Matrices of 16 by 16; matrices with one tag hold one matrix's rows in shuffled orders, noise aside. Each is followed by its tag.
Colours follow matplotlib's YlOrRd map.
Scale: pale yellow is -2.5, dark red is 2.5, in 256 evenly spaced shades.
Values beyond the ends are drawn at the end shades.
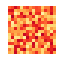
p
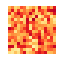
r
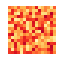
p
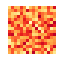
r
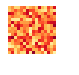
r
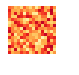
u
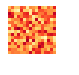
r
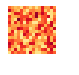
u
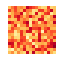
r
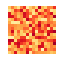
r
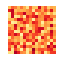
p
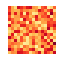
u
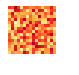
p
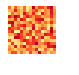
p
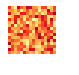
u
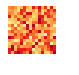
r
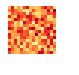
u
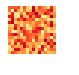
p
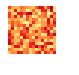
u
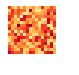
u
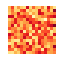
r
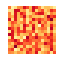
p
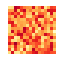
p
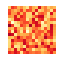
p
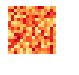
p
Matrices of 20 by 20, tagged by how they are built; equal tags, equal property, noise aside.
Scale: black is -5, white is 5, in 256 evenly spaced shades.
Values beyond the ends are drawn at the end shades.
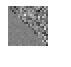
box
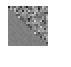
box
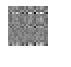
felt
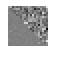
box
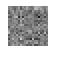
felt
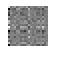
felt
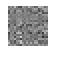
felt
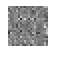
felt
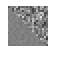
box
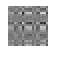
felt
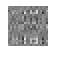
felt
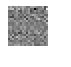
felt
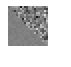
box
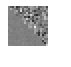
box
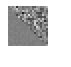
box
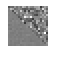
box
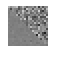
box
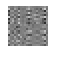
felt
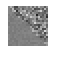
box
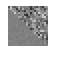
box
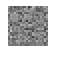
felt
